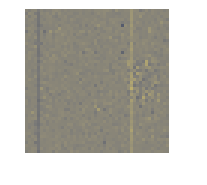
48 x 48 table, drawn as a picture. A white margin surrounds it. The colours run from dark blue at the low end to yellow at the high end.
Odd lines: columns 5 and 36. Roughest part: middle right. Odd patch: rougher, in the middle right. Histogram: heavy tails on both sides.
